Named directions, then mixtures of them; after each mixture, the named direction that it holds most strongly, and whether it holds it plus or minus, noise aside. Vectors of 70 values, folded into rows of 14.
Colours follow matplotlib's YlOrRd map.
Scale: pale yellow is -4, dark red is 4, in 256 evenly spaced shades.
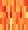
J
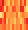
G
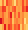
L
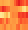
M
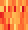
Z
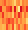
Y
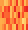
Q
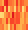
Z, minus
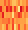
Y, plus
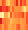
M, plus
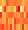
Y, minus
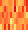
J, plus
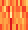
J, minus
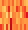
J, minus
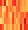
L, minus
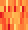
Z, plus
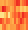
M, plus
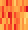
L, plus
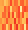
Q, plus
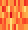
J, plus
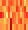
J, minus
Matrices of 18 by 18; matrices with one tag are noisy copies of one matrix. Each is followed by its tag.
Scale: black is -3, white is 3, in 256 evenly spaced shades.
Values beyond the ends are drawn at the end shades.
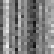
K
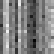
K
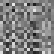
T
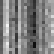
K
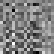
T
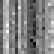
K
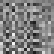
T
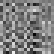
T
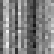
K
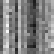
K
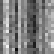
K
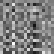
T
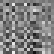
T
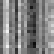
K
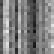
K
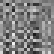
T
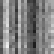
K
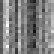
K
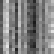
K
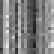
K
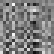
T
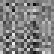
T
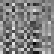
T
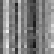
K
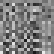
T
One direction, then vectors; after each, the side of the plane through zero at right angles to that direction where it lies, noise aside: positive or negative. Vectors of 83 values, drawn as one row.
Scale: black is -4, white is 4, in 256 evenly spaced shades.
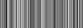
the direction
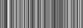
positive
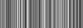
positive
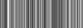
positive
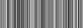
negative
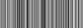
negative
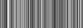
positive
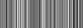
positive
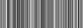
negative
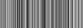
negative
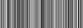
negative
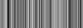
negative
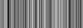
negative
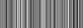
positive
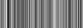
negative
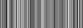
positive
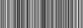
negative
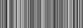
positive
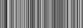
positive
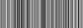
negative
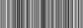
negative
